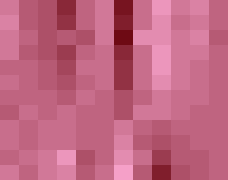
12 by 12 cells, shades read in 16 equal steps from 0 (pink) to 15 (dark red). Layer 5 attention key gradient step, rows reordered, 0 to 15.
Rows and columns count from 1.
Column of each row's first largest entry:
7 7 7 7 7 7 7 7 9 9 9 9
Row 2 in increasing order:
2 3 4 4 5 5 6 6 7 8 11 13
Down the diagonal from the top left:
4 7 8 10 5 5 8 4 7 7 7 6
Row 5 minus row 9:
1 0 2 4 -1 -1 7 -1 -6 -2 -1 0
